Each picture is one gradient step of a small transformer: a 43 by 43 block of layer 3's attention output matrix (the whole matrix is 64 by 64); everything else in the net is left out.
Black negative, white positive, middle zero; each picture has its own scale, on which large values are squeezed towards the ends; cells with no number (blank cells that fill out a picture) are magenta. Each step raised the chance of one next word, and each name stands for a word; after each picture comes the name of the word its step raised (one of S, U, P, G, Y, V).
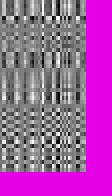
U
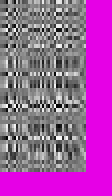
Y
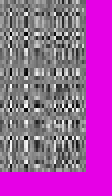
Y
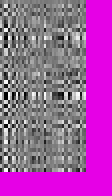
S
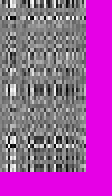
U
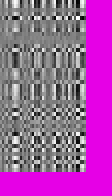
U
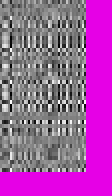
S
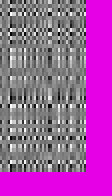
Y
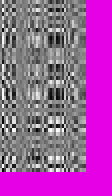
S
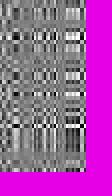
S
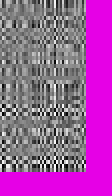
U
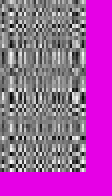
Y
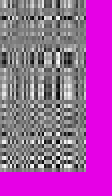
U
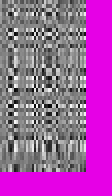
Y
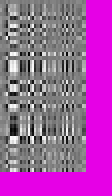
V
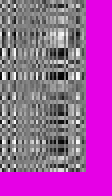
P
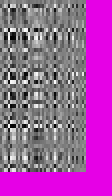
S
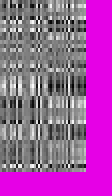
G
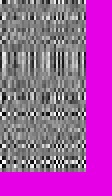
U
